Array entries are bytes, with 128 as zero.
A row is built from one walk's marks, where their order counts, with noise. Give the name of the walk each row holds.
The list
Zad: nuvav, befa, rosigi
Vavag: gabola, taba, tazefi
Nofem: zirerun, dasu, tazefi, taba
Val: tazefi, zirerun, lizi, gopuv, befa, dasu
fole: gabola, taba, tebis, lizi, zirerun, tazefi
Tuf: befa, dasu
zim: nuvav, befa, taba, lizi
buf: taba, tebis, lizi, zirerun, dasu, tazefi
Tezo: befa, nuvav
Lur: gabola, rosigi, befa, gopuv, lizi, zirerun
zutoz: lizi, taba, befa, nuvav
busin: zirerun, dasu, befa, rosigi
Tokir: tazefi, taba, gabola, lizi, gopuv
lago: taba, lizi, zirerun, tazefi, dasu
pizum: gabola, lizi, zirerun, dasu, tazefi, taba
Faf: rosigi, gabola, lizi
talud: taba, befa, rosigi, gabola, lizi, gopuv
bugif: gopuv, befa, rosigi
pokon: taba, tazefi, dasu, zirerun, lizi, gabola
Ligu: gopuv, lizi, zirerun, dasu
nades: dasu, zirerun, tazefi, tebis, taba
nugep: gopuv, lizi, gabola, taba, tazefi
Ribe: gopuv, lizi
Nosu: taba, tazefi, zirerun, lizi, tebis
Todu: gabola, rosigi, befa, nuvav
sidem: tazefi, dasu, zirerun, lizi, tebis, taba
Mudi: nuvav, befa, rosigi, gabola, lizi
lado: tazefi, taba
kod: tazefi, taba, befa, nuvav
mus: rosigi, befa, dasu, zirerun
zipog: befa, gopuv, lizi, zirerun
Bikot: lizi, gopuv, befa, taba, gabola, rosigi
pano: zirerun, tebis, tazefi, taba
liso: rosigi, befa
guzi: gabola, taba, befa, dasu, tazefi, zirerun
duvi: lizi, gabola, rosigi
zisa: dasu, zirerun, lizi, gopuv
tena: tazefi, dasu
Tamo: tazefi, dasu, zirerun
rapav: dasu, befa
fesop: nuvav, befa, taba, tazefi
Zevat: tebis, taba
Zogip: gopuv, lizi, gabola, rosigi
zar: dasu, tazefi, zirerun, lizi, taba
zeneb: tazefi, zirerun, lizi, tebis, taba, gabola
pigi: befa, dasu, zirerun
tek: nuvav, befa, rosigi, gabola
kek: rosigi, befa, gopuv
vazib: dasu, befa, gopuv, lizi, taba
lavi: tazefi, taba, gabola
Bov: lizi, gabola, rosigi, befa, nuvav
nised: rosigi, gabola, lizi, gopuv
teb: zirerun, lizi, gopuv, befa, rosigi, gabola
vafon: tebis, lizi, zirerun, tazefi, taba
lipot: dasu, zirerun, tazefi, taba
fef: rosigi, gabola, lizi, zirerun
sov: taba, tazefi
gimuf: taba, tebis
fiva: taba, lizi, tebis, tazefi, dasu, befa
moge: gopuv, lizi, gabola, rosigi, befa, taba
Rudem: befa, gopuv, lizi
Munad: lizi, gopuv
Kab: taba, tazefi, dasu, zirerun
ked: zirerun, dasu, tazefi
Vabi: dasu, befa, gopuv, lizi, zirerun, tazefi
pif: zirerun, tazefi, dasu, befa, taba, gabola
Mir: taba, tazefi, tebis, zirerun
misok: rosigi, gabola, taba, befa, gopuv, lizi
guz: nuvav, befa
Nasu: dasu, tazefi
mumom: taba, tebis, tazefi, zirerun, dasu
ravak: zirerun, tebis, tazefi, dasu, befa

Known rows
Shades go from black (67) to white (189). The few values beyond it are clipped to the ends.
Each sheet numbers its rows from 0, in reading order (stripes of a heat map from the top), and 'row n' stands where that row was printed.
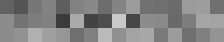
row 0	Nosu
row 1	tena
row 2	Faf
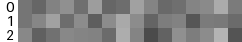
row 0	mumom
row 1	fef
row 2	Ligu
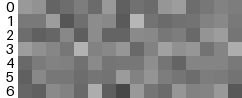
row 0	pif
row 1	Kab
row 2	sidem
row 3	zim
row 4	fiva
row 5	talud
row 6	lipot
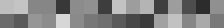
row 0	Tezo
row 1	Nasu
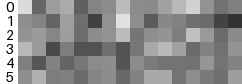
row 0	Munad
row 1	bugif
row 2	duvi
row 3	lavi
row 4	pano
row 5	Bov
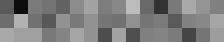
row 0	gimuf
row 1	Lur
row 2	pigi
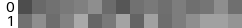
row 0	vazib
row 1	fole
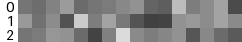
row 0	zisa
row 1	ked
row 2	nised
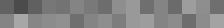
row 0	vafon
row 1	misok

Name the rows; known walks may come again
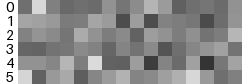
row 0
Todu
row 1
pigi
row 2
Mudi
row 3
buf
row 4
Tuf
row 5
Munad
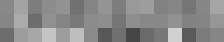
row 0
misok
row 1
Bikot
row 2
rapav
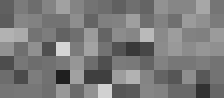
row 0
Vabi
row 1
pizum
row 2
zutoz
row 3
ked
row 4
vazib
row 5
lado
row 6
Zad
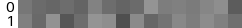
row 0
pokon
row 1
Nofem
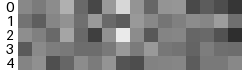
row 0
kek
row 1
nades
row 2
bugif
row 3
talud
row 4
teb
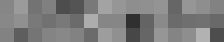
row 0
Tokir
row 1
busin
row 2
Ligu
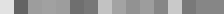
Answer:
Ribe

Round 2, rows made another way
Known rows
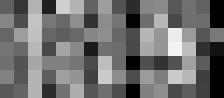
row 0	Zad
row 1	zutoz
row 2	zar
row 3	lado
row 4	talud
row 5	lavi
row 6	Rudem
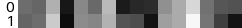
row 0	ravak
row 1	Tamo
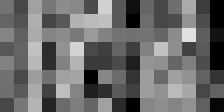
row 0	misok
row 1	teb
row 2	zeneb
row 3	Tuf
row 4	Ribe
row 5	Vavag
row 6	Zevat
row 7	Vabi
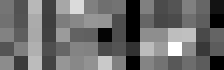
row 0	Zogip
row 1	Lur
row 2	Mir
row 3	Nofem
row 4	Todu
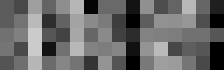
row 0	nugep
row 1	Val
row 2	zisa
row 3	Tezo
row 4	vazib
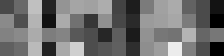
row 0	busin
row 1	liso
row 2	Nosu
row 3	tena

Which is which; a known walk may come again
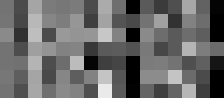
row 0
talud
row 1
zim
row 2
Todu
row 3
fole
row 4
Munad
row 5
guzi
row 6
misok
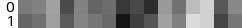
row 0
vafon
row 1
pano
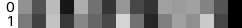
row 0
liso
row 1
kod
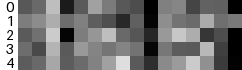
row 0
zipog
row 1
Nosu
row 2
pigi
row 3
moge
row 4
pif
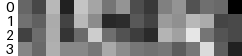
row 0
Zad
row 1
Zevat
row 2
ked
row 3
zeneb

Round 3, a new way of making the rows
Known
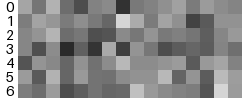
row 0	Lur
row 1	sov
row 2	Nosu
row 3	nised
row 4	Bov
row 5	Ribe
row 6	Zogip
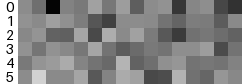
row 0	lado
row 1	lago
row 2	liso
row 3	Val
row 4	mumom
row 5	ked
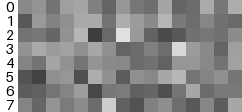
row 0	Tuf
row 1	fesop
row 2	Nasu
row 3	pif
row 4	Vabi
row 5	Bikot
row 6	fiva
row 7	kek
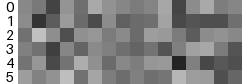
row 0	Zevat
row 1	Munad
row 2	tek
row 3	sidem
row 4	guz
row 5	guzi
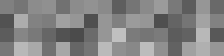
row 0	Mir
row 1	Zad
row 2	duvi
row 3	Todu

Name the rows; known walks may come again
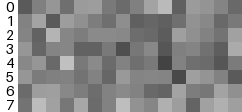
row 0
zim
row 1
Nofem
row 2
Vabi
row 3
zisa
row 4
Kab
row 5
vafon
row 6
buf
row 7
Todu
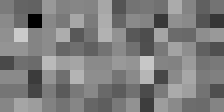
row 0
nades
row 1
lado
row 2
ked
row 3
pizum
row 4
zutoz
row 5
Zevat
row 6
sidem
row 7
pokon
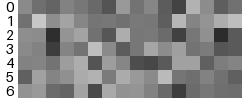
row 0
zar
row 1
busin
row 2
tena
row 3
lavi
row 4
ravak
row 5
fesop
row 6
liso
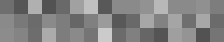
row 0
misok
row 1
pano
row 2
lipot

